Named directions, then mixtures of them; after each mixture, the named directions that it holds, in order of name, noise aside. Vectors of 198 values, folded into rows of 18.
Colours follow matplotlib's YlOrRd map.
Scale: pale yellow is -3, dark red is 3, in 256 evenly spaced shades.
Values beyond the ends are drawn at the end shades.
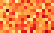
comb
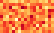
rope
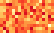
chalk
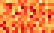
chalk, rope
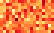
chalk, rope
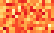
chalk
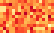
chalk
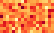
rope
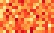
chalk, comb, rope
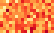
chalk, comb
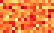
rope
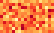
rope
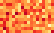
chalk, comb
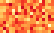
chalk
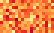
chalk, comb, rope
